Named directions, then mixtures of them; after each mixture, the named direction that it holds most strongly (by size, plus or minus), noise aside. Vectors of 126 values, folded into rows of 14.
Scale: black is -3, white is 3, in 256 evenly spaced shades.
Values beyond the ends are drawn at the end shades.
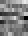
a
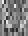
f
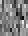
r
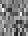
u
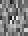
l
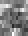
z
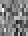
u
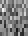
u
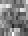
z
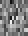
l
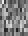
f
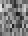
r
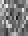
f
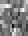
z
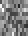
u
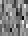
r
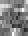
z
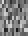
l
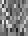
f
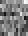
a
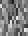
l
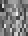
u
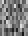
f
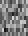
l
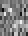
u
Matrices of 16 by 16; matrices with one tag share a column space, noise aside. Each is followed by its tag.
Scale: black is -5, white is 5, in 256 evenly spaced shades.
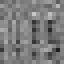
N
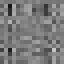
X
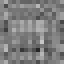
N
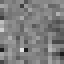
N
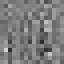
N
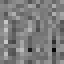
N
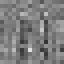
N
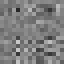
X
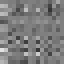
X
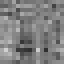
N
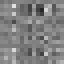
X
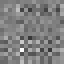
X
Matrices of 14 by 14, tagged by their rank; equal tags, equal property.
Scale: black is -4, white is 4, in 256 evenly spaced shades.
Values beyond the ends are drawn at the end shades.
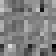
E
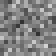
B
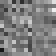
E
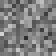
B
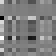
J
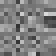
E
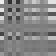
J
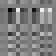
J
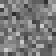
B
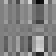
J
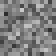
B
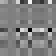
J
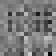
E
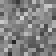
B
